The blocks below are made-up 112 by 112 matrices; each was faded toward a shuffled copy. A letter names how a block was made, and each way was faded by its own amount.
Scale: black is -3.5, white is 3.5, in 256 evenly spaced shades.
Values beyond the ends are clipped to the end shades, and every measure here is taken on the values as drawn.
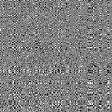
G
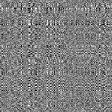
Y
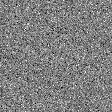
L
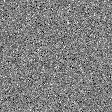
L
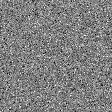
L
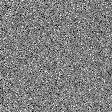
L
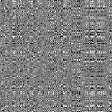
G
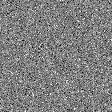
L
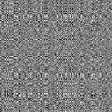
Y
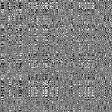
G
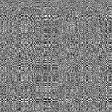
Y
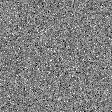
L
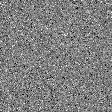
L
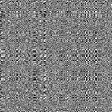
Y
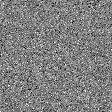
L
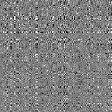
G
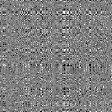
G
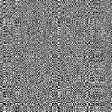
Y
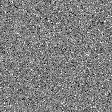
L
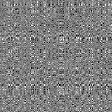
G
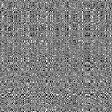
G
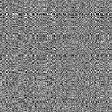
Y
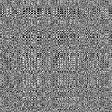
Y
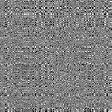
G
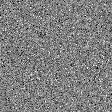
L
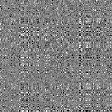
G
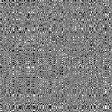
G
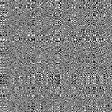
G
